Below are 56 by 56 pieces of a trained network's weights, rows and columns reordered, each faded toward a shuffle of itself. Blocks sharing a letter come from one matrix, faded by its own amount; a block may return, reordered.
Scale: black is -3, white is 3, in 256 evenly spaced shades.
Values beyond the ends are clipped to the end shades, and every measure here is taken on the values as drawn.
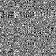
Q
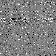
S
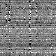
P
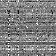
P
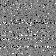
S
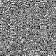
Q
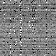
P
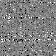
S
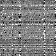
P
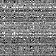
P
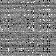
P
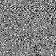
Q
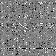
S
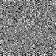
Q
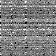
P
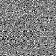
Q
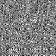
Q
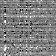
P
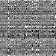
P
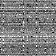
P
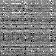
P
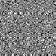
Q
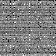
P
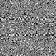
Q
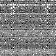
P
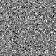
Q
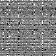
P
